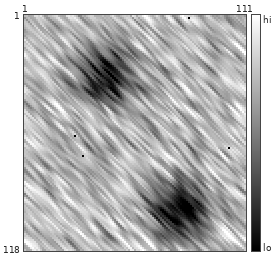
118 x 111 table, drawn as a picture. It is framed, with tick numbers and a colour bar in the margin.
Dips: two. Odd rows or columns: none. Lone odd cells: 4, each lower than its neighbours. Ninth with the lowest average: bottom right. Slope: none.
